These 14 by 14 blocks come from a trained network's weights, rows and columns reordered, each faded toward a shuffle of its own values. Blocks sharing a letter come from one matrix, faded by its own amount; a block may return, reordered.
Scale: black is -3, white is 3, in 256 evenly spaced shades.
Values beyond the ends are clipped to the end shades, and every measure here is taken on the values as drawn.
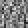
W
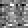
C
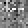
C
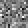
W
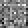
C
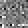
C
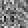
W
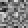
W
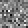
W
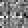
C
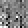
C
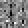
C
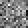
W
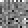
C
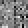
C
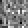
C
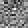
W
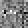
C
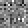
C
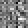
W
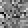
W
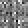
C
